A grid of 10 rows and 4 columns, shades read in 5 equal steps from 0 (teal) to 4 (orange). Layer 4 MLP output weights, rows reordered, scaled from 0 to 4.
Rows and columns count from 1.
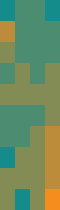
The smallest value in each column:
0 0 1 0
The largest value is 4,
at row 10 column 4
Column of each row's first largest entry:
2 1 1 2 1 4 4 4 4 4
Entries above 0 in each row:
2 4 4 4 4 4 4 3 4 3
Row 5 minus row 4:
1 0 1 0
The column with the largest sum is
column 4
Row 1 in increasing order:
0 0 1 1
